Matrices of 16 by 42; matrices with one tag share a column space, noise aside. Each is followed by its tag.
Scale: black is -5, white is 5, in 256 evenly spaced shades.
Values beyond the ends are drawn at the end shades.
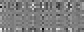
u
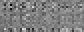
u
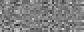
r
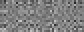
r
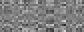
r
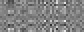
r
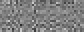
r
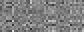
r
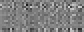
u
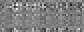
u
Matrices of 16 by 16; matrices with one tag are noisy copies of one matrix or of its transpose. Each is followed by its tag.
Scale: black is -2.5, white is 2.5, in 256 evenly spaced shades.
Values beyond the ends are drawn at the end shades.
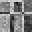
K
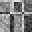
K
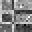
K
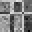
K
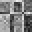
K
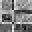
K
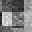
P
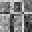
K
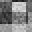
P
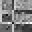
K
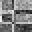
K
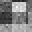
P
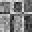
K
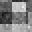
P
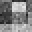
P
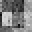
P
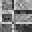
K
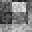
P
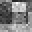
P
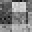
P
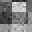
P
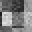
P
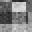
P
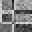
K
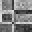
K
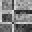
K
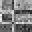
K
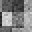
P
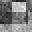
P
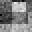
P
